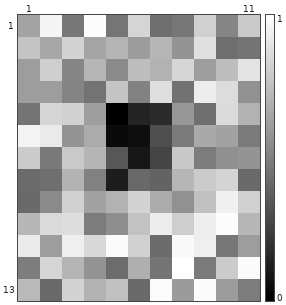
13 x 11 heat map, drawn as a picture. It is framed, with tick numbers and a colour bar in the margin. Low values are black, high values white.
Slope: none. Ninth with the lowest average: centre. Odd patch: lower, in the centre. Odd rows or columns: none. Ninth with the highest average: bottom right.
